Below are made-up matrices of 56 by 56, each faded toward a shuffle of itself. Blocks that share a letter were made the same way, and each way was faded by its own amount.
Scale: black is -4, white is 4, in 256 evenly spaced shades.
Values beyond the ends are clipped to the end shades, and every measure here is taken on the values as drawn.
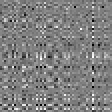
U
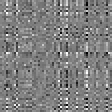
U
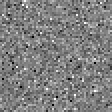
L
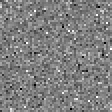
L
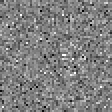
L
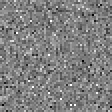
L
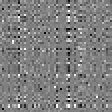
U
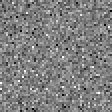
L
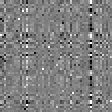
U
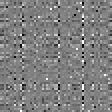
U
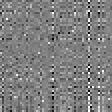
U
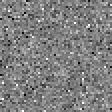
L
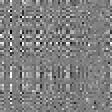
U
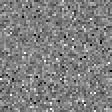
L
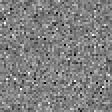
L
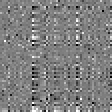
U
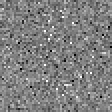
L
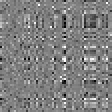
U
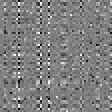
U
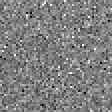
L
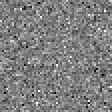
L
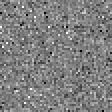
L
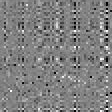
U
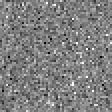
L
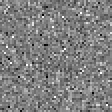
L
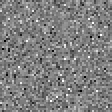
L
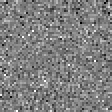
L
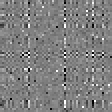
U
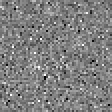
L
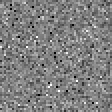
L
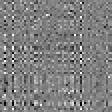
U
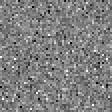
L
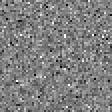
L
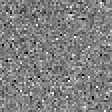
L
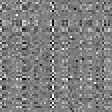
U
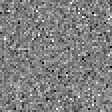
L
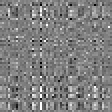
U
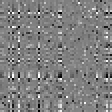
U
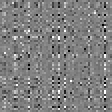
U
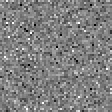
L
